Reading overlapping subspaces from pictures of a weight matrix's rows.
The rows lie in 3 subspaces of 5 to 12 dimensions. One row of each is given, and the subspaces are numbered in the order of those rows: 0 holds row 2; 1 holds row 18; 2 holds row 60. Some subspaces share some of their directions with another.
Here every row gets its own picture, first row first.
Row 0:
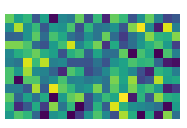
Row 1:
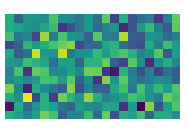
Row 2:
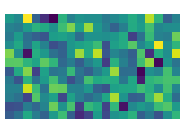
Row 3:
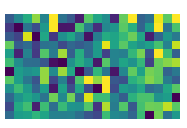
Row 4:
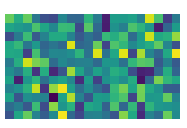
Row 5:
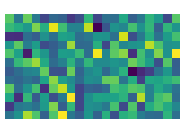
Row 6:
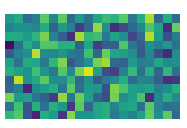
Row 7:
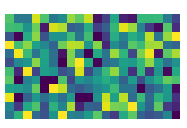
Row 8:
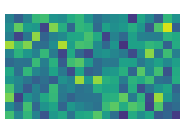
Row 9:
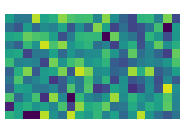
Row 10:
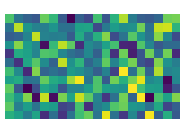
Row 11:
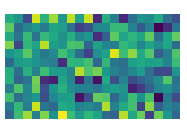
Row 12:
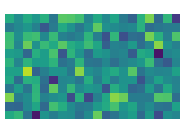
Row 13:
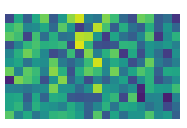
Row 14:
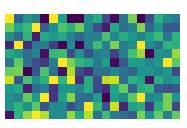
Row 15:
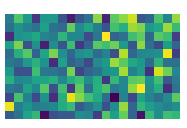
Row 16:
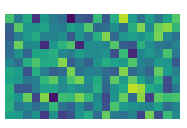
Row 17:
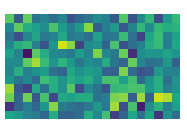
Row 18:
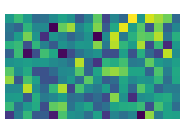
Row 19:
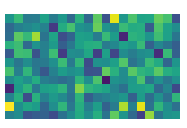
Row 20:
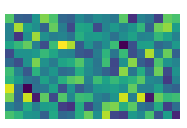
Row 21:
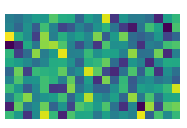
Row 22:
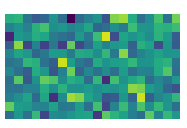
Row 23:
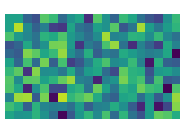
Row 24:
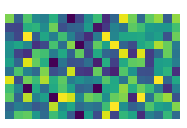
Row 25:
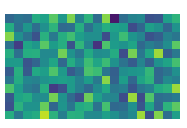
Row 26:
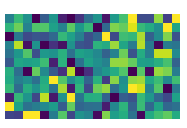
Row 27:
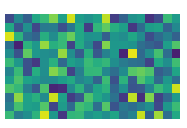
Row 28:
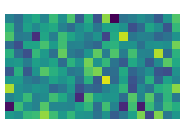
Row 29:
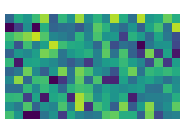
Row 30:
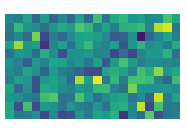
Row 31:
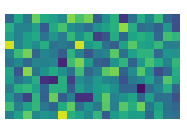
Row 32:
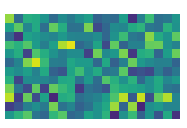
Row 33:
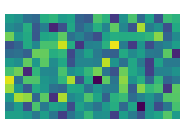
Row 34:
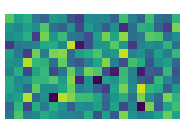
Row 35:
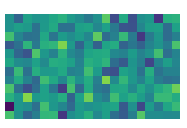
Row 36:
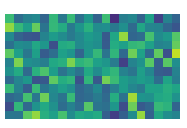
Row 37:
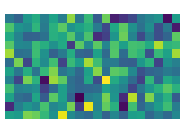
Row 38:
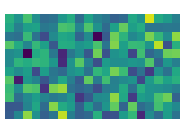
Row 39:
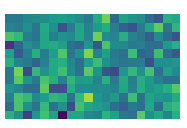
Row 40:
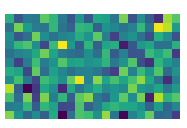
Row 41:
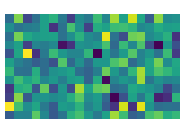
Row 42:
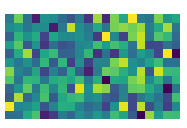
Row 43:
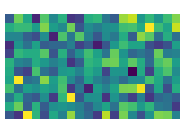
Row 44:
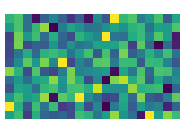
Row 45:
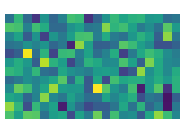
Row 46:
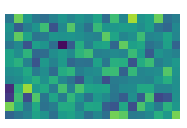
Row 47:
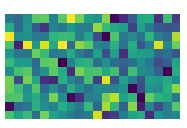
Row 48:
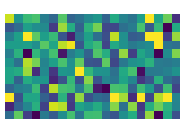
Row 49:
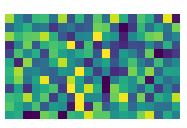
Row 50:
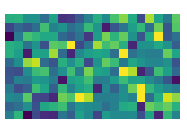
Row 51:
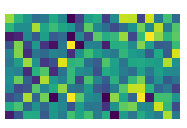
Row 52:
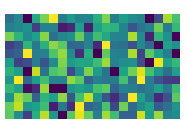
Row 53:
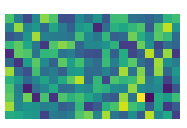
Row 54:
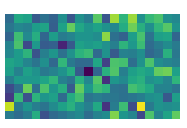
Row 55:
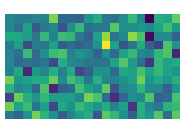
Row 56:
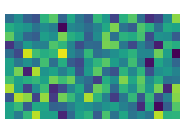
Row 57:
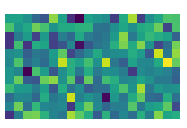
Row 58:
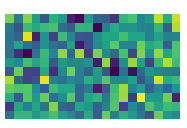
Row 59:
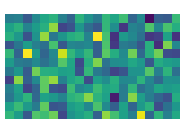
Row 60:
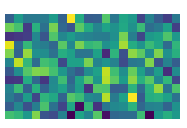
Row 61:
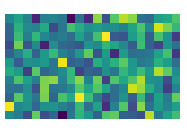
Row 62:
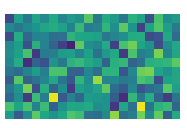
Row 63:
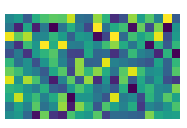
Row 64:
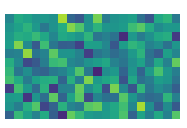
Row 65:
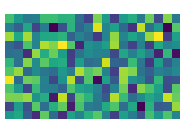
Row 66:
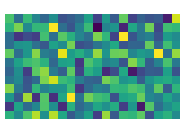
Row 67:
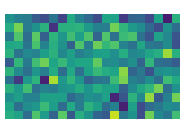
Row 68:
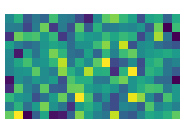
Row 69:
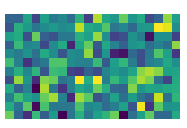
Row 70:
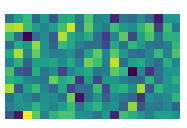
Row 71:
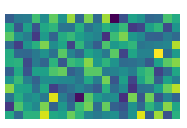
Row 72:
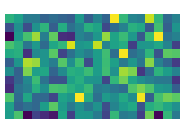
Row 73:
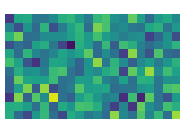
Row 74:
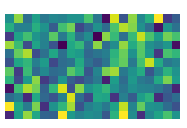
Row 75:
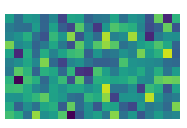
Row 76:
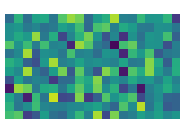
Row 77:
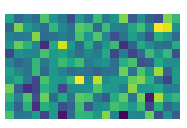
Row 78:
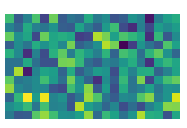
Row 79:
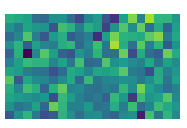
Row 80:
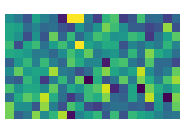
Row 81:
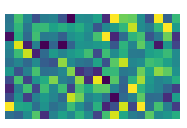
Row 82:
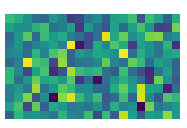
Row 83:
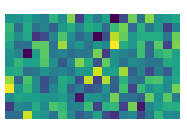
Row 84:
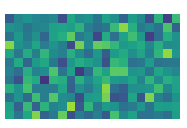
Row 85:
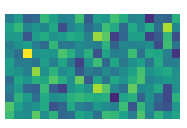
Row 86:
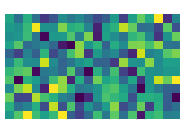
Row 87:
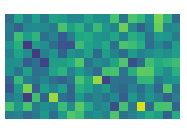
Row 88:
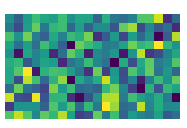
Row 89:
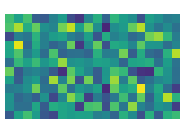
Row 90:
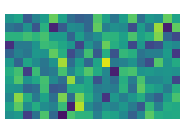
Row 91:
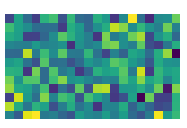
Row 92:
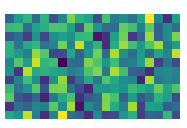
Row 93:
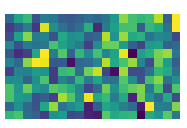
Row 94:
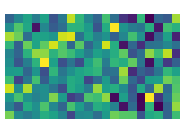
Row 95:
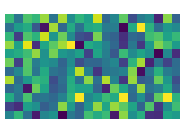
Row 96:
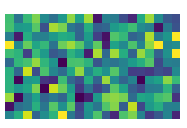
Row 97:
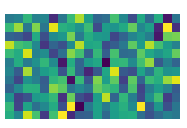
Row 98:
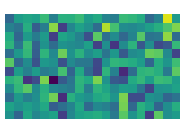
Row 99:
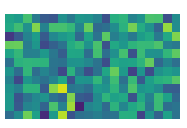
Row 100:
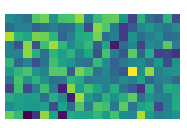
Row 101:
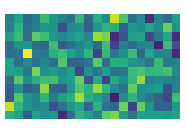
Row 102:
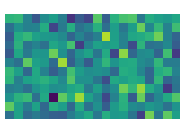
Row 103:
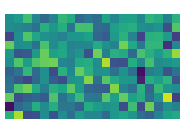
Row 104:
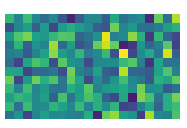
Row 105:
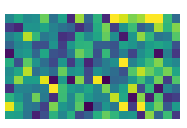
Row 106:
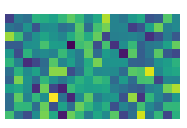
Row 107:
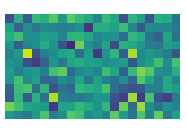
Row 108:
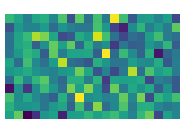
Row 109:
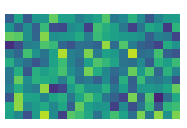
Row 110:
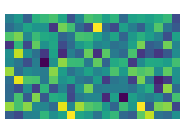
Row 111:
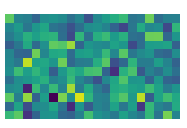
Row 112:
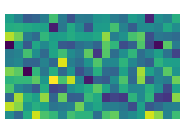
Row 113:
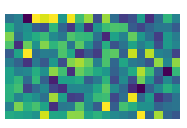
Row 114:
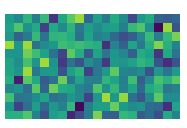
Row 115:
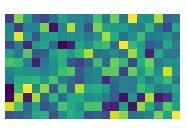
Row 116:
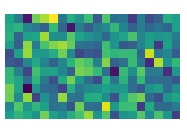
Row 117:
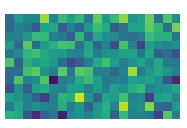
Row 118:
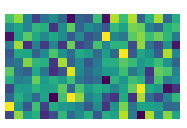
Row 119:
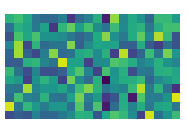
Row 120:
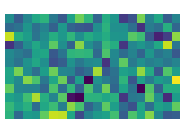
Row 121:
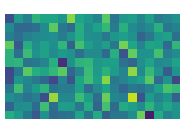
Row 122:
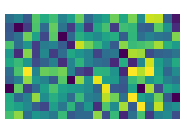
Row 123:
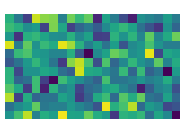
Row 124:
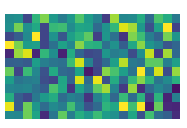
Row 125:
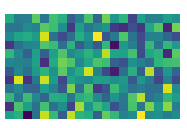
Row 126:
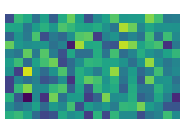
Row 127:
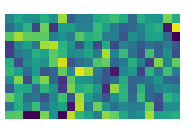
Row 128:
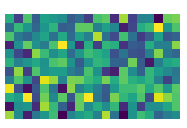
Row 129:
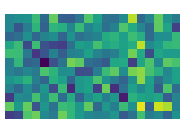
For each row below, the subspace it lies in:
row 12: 1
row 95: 2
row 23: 1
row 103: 2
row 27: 1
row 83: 1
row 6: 2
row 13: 2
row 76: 2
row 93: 2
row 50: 2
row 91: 1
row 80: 2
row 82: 0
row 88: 2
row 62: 1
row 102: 1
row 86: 2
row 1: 1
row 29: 2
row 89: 2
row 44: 2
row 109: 0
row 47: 1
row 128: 0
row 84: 2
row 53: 0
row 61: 0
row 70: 2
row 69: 0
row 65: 1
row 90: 1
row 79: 1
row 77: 0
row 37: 2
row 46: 0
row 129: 2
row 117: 2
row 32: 0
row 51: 2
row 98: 2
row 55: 2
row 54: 0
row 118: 0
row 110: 2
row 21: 0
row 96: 0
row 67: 2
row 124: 0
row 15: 2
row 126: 2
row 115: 0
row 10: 0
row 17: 0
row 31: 0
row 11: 0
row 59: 1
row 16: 0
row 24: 2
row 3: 2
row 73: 0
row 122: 2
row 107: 0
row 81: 1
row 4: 0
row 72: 2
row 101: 1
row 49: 2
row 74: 0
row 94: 2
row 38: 1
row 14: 2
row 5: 1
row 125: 1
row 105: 2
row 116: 0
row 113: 0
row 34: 0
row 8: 0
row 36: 2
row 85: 1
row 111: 2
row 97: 1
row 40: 0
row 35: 0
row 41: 0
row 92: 2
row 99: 1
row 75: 2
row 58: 2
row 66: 1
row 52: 0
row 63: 1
